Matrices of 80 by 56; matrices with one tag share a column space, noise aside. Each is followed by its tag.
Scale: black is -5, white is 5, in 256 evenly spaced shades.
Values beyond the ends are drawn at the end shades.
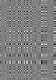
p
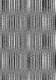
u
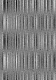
u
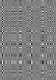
p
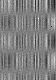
u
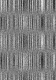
u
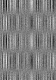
u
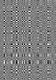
p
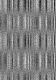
u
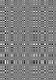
p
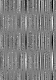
u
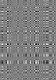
p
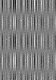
u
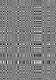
p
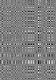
p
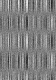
u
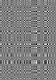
p
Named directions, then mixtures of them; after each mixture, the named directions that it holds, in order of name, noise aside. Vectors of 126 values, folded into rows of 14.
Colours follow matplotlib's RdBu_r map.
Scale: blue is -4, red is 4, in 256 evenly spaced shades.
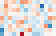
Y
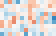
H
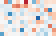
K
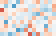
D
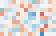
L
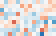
H, L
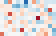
K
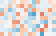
L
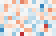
L, Y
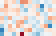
Y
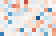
K, L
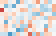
D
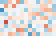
D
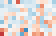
H, Y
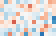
H, L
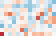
H, K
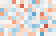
L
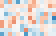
H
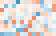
D, H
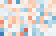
H, Y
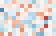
D, L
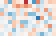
K, L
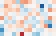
Y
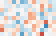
L, Y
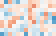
H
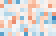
H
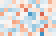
L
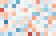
D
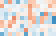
H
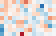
Y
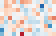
Y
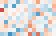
D
